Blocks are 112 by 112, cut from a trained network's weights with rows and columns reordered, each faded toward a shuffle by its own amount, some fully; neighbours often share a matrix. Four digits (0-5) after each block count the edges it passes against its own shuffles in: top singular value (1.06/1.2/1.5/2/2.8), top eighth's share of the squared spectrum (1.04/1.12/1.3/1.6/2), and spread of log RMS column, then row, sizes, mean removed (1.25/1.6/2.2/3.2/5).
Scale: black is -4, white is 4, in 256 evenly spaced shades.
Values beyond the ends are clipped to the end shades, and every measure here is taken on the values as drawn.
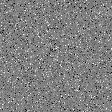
0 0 0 0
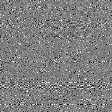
4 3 0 3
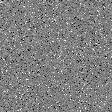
1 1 0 0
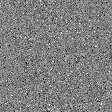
1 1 0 0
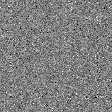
3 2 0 1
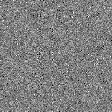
3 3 1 1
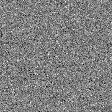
1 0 0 0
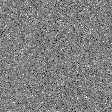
1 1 0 0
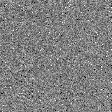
3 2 1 0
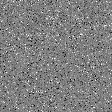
0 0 0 0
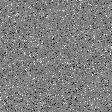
1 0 0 0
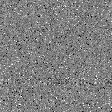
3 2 0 1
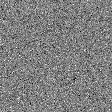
0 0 0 0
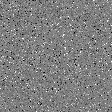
1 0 0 0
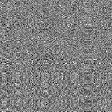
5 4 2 3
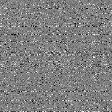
4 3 0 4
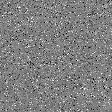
2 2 0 1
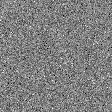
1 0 0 0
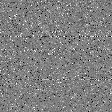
3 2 0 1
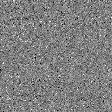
2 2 0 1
